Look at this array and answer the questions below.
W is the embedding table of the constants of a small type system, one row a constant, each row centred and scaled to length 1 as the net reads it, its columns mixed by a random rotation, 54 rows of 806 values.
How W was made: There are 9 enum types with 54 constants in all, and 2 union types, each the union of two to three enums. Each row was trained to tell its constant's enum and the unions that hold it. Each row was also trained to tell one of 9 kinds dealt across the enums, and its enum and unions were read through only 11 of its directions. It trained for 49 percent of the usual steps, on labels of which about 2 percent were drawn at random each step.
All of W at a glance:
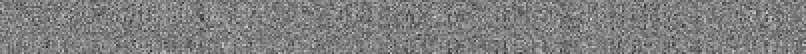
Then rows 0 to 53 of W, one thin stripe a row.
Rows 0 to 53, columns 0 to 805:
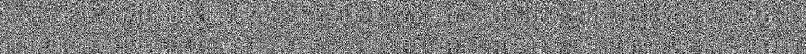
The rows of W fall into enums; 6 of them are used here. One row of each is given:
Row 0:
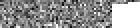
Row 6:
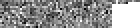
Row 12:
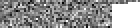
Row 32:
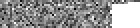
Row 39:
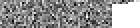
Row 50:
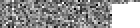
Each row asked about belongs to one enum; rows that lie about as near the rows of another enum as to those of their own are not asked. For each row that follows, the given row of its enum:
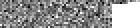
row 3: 39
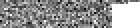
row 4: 50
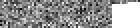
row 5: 50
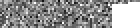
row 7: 32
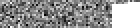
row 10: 32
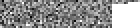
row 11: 0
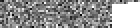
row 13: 0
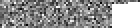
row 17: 32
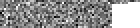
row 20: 50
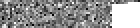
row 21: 32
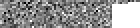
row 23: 12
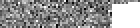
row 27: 50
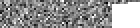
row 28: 32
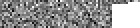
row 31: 39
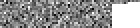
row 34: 0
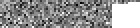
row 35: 32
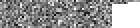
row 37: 39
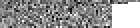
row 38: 12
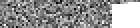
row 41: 50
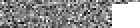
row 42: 39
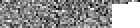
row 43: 50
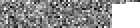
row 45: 50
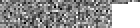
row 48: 12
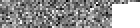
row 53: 32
